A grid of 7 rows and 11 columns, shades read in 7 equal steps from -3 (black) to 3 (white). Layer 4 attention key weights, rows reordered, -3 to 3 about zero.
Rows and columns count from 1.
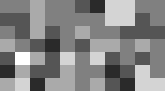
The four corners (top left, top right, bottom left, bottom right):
0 0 1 2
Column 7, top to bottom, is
-2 0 0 1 2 0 1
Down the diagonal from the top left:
0 -1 1 -2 2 0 1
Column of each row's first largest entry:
8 8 3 1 2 10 2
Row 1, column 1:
0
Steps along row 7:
up down up same down up down down up same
